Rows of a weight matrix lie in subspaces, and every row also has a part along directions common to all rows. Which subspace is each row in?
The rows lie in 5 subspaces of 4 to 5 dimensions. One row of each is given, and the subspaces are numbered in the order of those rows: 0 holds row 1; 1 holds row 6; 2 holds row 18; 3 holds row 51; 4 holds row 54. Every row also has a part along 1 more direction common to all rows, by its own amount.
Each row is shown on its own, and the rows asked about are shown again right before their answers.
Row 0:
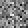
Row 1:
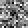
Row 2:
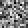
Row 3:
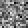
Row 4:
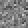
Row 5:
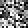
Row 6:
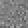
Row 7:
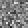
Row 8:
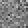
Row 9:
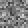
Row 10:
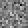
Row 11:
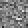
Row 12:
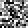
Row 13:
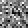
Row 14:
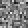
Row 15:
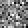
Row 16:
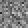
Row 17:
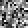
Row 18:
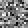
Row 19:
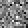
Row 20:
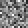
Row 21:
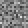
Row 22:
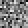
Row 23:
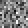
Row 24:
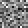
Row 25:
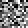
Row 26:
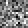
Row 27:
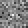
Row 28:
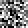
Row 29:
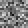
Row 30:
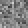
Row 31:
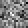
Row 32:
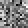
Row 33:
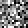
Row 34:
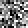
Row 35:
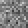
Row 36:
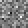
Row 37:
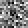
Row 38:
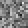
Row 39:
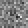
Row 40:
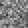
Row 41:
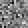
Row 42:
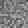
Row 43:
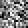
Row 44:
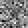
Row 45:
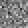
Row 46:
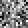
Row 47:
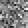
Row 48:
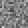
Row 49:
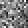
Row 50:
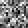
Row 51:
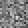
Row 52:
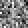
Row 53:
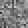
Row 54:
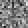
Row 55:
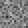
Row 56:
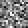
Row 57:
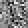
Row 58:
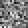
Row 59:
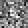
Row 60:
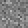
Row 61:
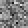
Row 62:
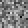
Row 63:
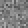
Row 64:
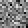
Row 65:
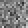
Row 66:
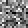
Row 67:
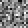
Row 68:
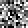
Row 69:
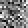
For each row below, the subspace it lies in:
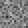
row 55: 1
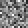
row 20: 3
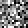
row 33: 3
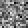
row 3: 1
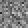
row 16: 0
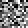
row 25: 3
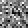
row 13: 0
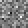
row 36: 3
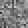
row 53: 4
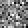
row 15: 3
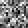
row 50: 0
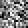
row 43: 4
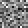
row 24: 3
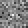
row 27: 3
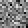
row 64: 3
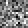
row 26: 0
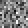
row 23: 0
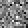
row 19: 3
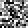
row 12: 1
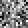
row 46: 4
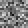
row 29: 2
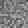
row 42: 1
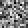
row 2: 2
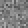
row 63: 4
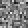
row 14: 1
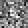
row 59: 1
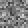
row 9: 2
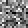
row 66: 0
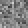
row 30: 4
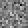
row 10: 4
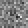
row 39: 0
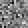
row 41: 4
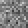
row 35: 0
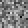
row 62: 3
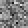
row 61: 0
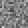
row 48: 1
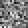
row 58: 1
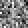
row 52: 4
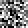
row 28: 2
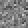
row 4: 2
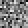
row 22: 1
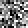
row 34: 2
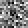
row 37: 0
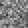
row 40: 2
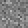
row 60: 0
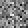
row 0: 1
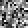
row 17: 2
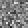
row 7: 1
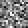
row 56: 4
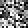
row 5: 4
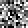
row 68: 3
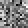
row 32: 2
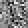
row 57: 0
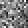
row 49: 2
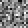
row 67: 3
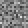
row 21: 4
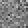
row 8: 3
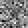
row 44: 0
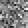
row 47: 2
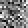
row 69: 2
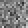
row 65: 0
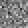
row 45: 1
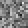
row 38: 2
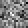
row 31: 4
